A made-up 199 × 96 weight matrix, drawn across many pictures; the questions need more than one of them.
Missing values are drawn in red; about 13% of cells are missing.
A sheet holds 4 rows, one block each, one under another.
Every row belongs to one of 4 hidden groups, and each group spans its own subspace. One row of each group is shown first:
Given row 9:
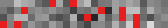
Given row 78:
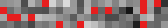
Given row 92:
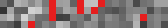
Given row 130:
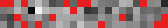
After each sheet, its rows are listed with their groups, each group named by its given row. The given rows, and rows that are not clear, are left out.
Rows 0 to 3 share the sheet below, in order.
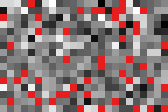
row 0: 9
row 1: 130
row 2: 9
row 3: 78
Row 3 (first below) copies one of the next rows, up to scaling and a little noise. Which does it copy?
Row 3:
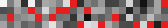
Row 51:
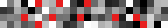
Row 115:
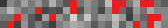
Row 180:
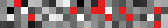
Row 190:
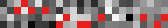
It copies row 51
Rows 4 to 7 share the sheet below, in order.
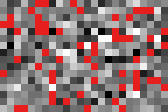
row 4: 9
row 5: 9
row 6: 130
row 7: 9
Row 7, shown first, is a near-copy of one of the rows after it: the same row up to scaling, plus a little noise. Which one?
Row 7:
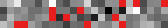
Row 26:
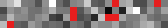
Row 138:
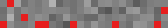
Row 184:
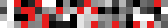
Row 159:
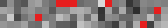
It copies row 26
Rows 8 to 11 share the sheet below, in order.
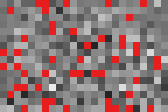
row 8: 130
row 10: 92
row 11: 78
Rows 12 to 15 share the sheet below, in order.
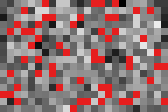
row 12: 130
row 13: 92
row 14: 130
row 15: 9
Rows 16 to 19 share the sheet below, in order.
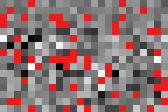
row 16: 92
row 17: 92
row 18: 130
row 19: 9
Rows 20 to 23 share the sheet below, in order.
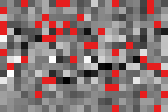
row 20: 92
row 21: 92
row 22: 9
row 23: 130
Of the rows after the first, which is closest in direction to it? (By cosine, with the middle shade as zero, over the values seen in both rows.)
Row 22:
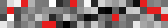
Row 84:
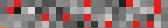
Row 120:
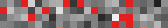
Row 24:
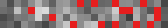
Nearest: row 120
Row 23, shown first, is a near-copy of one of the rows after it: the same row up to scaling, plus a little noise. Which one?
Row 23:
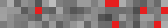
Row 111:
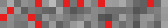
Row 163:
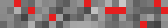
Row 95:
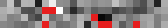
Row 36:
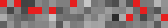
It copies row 111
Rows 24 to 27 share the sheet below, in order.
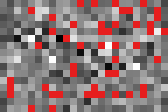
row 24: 130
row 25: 130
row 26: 9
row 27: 92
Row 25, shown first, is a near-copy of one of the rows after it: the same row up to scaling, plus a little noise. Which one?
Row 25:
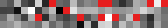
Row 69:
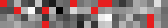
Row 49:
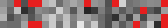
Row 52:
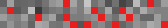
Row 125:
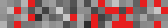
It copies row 69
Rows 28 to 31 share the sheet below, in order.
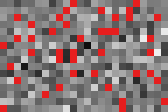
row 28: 9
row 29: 92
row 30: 78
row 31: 92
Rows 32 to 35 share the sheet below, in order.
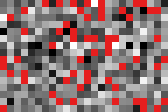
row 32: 92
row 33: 78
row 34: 92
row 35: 9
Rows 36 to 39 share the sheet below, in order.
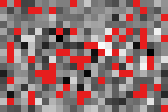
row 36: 130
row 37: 130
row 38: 92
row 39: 78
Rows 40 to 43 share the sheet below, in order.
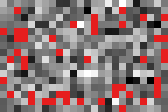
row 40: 130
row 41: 130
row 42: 9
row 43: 130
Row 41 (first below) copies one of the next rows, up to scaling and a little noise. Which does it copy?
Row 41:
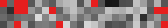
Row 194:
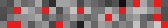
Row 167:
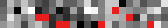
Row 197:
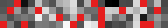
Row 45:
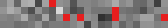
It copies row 197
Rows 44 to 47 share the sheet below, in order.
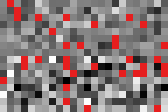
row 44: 130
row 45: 130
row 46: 9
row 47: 92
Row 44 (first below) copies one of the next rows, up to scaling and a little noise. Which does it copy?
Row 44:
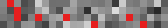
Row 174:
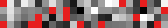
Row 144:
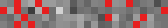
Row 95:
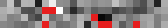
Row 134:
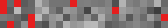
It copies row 134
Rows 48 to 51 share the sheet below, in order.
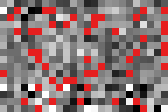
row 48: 92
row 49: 130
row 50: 78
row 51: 78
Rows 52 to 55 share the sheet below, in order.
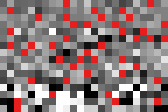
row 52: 130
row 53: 9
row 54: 78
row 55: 130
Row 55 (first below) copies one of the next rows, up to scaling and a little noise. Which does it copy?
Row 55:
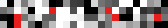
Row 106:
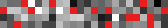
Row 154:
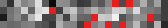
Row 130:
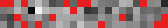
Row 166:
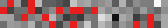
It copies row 130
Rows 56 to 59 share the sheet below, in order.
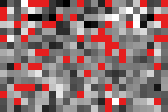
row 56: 78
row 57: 78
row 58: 78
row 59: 130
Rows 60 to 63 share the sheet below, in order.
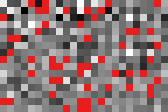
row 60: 78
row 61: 9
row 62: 92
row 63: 78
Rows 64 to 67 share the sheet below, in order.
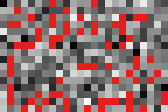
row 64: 78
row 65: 78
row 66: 78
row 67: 92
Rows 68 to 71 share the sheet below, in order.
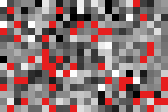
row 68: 78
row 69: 130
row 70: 78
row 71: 9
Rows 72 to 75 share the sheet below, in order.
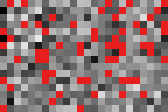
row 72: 92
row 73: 92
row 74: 92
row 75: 9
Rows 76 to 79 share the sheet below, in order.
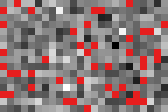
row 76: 130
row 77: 130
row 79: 78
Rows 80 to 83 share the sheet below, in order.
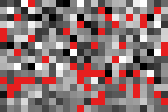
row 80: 78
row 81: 92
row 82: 130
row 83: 92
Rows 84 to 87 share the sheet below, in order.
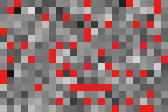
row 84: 130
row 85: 92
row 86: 9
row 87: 78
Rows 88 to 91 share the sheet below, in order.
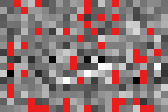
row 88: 9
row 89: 9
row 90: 9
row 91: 78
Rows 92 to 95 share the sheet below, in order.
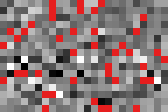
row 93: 9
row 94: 78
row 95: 130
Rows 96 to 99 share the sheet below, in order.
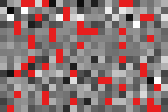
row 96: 78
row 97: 92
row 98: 92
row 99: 92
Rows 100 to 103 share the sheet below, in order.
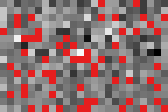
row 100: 92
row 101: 130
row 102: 78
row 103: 78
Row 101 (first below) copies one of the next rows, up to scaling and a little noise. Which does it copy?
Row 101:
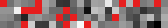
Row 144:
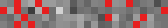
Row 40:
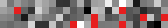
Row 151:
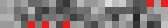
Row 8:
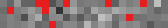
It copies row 40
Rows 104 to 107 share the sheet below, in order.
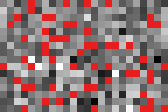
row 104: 92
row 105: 78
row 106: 130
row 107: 9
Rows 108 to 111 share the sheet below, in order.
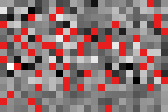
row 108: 92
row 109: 130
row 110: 78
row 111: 130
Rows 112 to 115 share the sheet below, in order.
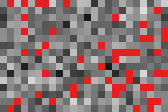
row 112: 92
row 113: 92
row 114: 78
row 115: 78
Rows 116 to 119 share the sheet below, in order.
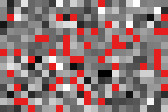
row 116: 9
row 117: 78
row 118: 130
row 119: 78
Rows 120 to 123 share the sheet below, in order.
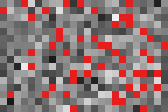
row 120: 130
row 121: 130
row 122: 130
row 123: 9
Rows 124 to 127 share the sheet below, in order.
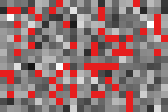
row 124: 92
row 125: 130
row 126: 130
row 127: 92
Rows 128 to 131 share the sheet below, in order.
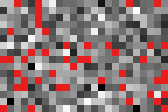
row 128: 9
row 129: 92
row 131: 9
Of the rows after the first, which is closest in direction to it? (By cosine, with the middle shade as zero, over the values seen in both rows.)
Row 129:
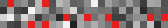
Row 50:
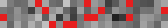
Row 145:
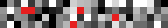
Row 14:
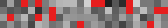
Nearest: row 14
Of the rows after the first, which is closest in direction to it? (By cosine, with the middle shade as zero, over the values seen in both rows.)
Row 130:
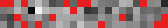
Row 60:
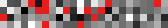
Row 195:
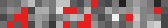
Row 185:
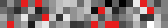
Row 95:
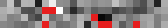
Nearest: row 195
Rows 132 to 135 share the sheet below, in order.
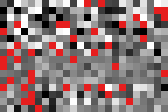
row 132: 92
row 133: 78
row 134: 130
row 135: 78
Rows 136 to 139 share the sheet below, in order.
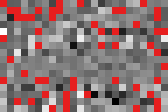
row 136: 9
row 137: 78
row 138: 9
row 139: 130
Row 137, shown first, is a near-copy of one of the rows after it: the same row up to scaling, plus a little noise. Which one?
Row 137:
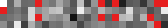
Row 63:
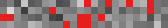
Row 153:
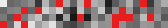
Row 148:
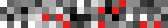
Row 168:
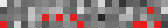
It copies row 168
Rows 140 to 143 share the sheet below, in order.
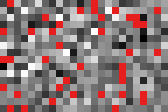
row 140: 78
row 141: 92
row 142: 92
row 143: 78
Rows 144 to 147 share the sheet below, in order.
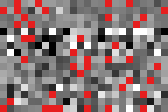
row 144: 130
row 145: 78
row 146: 130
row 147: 9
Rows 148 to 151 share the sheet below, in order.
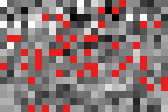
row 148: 78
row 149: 9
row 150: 9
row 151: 130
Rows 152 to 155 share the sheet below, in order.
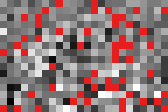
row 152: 9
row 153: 78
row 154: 130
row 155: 9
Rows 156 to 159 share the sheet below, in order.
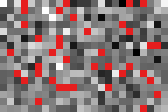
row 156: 78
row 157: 78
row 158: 130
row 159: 9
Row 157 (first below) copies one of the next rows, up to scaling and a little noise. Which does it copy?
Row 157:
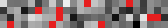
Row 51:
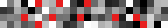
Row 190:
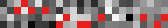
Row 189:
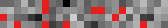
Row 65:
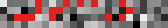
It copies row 65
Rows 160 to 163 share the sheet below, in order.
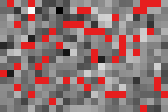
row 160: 130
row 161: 92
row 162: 9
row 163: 130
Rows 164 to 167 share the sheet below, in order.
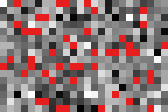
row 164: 78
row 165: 92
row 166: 130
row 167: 130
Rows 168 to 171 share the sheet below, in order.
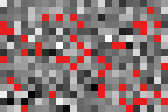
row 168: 78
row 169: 78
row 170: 92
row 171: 92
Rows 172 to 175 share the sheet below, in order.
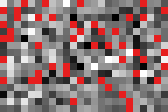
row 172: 78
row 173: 9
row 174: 130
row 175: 92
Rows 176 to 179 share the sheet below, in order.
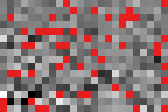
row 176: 9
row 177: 92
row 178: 130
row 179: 92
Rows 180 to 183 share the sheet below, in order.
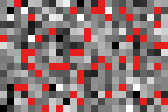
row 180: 78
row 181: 130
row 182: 9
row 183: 9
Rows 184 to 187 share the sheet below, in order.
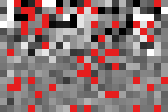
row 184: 9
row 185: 130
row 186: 9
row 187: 9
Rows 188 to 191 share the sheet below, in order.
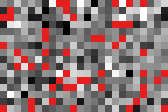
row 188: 92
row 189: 78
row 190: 78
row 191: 78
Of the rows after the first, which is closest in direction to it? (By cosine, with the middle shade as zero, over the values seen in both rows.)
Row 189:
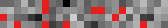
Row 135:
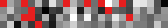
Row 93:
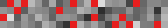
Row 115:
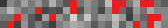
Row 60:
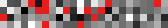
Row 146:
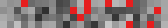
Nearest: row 115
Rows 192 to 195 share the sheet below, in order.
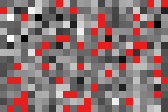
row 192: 92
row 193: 78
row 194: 130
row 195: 130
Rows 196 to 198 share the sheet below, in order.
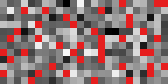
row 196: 78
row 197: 130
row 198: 78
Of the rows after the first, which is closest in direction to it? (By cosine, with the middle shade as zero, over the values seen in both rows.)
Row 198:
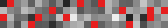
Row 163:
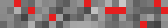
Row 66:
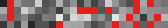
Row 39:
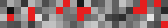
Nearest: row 66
